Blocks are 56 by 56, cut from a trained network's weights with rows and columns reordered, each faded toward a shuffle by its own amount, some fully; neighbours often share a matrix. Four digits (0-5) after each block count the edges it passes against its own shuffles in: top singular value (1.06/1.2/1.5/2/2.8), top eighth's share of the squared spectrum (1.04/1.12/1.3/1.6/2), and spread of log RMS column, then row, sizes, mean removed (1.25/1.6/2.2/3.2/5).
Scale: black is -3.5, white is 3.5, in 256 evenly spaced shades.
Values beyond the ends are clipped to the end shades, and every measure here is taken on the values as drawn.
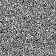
0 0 0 0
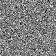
0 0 0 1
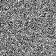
0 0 0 0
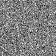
0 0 0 0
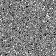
0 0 0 0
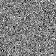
2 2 1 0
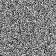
2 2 0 0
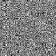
3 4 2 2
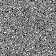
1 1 0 0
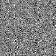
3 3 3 0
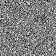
2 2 0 0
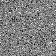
0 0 0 0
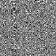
3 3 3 1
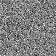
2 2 0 0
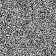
2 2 0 0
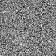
2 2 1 0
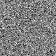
2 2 0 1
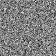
1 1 0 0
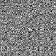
3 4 2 2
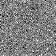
2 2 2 0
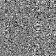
2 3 2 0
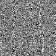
2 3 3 1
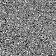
1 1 1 0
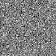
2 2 1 0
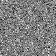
1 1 1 0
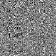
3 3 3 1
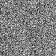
3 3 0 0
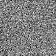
2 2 1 0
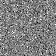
1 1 0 0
